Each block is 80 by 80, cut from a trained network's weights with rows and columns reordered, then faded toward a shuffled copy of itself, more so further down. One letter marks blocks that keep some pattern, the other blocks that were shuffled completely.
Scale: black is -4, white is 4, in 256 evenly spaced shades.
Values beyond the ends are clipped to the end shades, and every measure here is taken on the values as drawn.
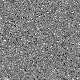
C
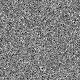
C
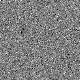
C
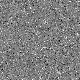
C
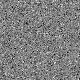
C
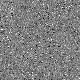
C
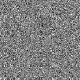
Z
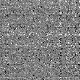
Z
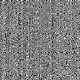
Z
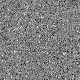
C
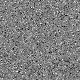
C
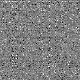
Z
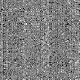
Z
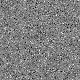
C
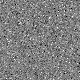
C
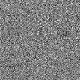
Z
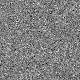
C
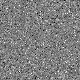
C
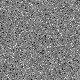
C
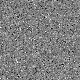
C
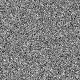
C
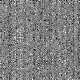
Z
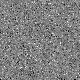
C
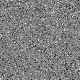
C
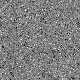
C
